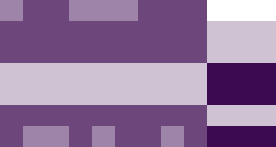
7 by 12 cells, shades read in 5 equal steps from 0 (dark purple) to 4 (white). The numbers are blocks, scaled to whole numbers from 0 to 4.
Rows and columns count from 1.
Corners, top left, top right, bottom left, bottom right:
2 4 1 0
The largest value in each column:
3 3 3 3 3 3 3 3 3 4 4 4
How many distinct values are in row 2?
2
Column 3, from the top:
1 1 1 3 3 1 2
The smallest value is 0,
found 9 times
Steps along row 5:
same same same same same same same same down same same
